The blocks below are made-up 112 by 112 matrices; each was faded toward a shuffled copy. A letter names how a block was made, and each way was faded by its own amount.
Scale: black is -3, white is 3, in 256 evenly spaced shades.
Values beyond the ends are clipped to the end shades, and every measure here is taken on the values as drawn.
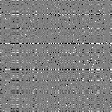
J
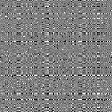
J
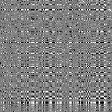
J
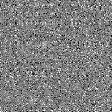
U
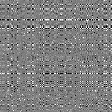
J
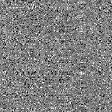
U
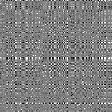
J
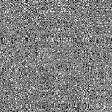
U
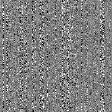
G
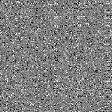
U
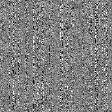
G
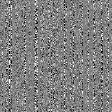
G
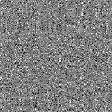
U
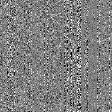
G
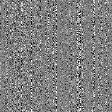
G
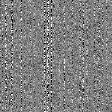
G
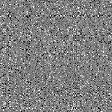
U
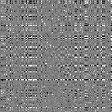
J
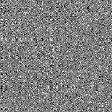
U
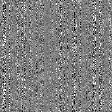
G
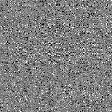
U
